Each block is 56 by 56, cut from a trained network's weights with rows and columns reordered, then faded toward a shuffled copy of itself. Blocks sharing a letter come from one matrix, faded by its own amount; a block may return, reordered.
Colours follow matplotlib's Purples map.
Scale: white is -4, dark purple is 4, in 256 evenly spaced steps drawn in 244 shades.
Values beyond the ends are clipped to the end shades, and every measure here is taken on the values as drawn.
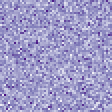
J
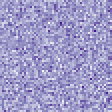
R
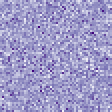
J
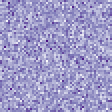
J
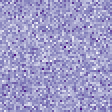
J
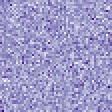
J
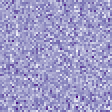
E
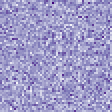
R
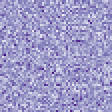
R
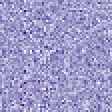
E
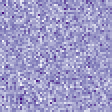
E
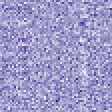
R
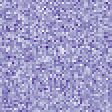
R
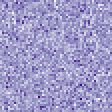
J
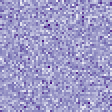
E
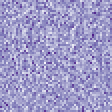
R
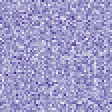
R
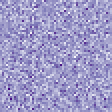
E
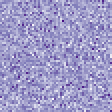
J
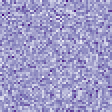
R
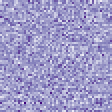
R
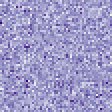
J
